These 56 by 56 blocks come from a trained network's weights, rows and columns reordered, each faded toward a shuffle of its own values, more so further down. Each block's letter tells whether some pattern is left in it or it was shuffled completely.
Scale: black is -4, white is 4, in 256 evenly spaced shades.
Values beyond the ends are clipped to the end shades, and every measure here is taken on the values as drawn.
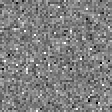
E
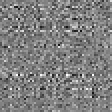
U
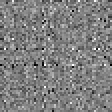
U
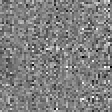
U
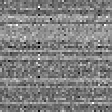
U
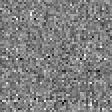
U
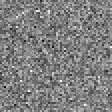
E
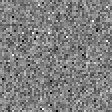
E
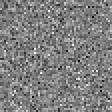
E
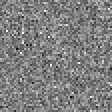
E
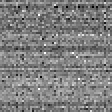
U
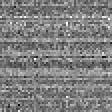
U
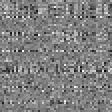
U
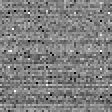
U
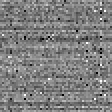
U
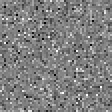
E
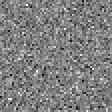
E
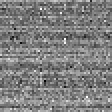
U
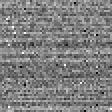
U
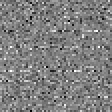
U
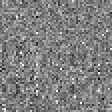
U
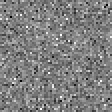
E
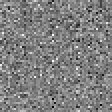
U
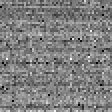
U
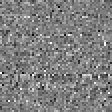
U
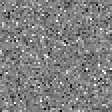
E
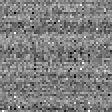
U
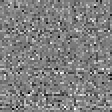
U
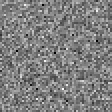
E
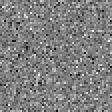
E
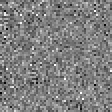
U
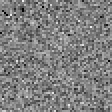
E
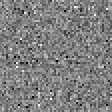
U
